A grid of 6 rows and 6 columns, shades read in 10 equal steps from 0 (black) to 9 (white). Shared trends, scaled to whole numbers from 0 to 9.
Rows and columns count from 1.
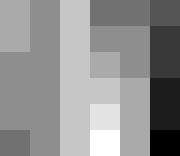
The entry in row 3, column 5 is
5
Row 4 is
5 5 7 7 6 1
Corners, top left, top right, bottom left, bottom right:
6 3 4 0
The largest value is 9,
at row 6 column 4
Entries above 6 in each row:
1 1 1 2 2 2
